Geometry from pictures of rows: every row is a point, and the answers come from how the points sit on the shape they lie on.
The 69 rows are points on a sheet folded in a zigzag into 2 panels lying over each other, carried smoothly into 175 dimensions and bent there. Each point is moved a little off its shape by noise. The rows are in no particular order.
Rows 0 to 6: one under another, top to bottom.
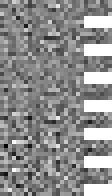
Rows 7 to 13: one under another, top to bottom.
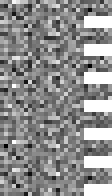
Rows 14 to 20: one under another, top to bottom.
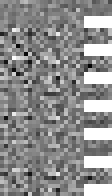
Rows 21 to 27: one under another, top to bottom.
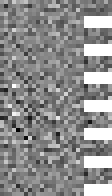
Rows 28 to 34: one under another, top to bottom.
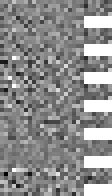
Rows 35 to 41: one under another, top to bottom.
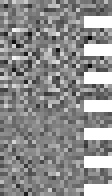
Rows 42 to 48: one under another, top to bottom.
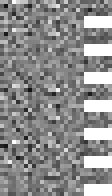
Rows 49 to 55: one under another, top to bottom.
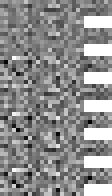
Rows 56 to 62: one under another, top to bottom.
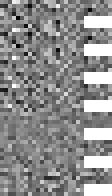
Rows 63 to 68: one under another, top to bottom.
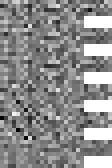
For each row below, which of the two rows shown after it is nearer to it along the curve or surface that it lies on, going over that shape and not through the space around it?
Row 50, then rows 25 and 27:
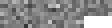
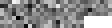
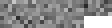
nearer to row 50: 25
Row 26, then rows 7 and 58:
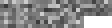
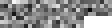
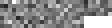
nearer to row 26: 7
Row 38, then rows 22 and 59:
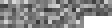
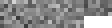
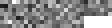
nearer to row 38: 22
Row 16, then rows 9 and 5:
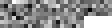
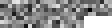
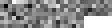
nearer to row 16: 5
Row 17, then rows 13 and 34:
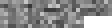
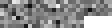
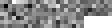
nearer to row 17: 13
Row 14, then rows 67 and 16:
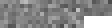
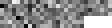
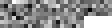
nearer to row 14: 16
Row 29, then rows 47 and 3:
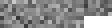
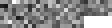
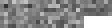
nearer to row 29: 3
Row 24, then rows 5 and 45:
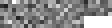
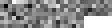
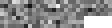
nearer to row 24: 5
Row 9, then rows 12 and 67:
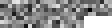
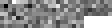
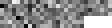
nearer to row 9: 12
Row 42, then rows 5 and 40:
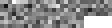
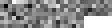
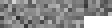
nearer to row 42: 5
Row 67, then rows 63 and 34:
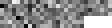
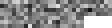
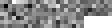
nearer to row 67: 34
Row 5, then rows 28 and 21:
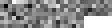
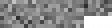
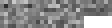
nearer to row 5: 21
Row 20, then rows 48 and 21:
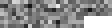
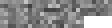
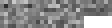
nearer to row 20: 48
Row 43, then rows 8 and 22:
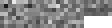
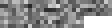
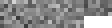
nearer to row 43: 22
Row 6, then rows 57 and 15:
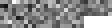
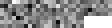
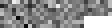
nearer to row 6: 57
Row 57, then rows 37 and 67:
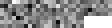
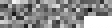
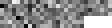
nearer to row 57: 67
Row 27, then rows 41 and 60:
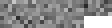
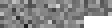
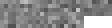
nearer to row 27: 60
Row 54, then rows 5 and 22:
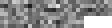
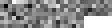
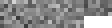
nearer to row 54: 5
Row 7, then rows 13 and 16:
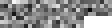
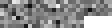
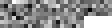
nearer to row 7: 16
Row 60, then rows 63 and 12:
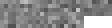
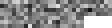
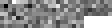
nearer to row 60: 12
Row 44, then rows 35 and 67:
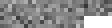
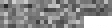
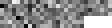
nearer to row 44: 35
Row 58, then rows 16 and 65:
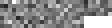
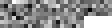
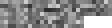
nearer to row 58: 16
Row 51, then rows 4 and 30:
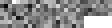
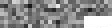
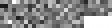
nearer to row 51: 30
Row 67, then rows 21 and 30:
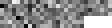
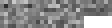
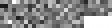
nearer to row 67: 30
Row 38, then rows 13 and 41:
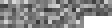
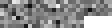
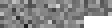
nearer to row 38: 13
